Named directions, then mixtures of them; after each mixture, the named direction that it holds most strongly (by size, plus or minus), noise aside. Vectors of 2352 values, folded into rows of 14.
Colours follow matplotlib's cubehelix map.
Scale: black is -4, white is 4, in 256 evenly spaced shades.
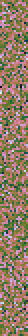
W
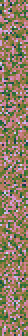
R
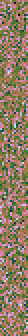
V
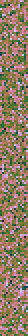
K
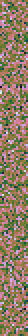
W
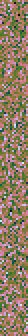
V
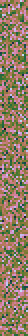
K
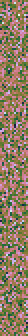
V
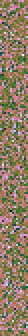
K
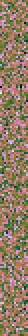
W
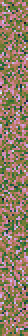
W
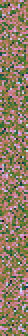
K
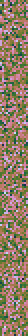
R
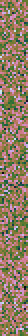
W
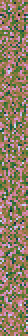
V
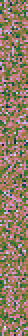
R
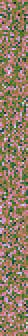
V
